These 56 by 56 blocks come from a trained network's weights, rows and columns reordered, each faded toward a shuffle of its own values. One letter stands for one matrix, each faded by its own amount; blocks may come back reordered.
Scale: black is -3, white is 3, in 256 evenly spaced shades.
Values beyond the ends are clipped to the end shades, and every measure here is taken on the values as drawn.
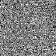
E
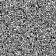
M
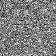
M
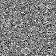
M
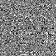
E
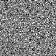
M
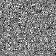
E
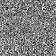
E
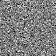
M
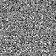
E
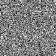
M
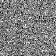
M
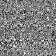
E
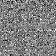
E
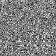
E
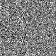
M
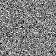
M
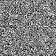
M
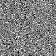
M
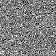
E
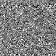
E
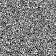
M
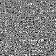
E
